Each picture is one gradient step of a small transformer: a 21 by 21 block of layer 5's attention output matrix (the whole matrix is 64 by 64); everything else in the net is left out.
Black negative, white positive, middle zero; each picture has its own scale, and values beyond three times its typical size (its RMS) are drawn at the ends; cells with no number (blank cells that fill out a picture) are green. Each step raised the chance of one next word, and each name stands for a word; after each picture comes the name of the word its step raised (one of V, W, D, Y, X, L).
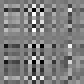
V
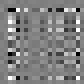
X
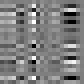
V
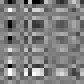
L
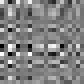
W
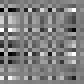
X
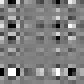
L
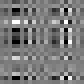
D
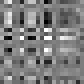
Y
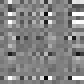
Y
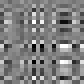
V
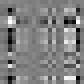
D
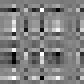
X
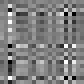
V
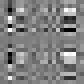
X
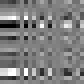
L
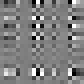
L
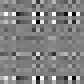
Y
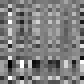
V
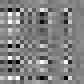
V
